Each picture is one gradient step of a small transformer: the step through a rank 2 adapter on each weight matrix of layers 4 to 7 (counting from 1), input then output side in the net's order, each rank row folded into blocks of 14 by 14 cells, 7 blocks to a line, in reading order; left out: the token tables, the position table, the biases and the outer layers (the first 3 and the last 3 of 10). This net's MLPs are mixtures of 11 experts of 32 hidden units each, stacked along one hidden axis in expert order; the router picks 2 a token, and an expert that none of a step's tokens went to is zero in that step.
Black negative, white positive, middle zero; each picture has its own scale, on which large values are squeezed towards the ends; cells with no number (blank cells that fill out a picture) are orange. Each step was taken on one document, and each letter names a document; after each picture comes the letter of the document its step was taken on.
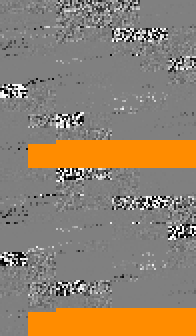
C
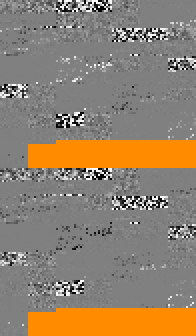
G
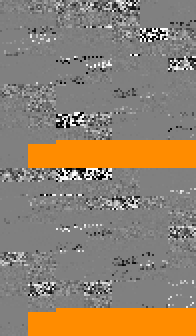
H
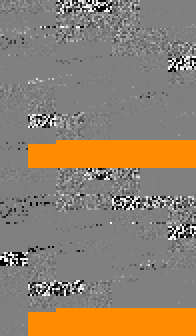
C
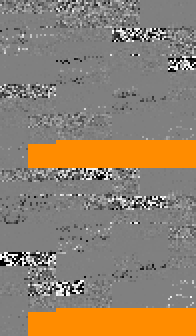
G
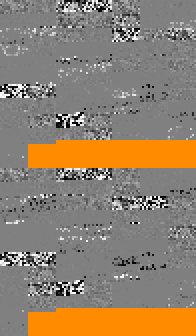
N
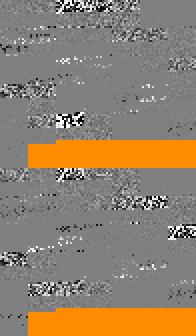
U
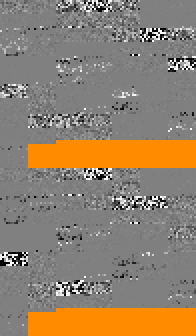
H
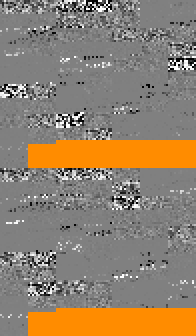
N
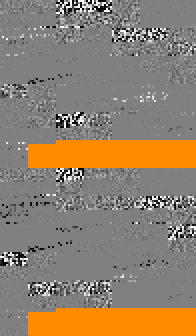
C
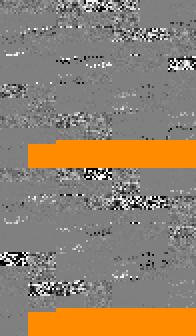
H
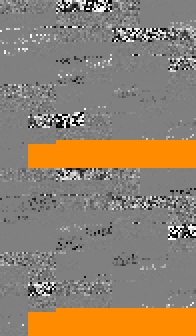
G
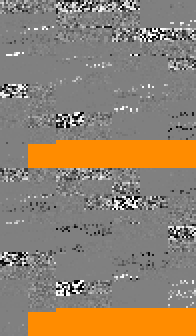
N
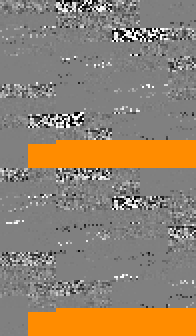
N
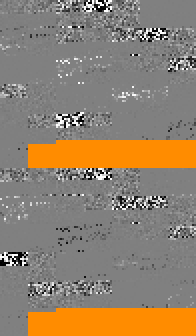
U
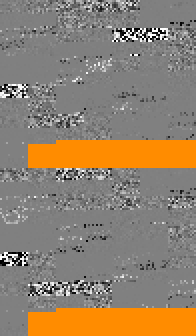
N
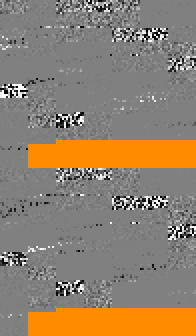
C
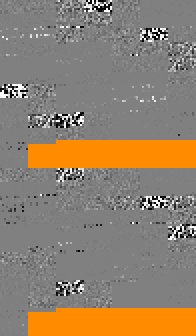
C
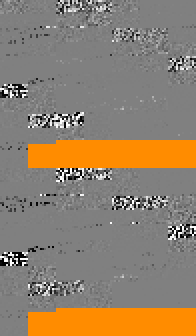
C
